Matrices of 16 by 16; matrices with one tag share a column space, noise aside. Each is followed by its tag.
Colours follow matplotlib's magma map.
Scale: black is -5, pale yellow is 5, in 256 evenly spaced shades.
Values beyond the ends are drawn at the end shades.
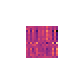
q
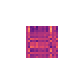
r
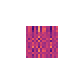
r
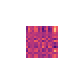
r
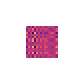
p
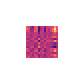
r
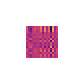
r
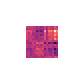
q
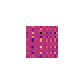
p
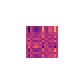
r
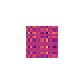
p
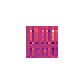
q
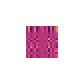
r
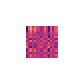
r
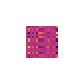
p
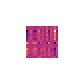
q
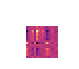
q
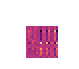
q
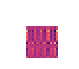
q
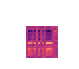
q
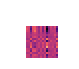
r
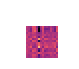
r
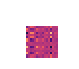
p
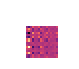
p
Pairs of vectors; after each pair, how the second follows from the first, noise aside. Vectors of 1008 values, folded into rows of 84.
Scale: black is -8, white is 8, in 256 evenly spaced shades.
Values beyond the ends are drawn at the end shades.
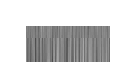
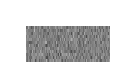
shuffled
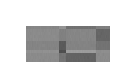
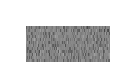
shuffled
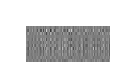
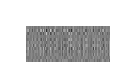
negated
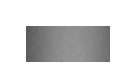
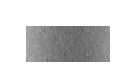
negated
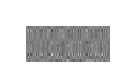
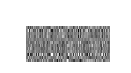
scaled up
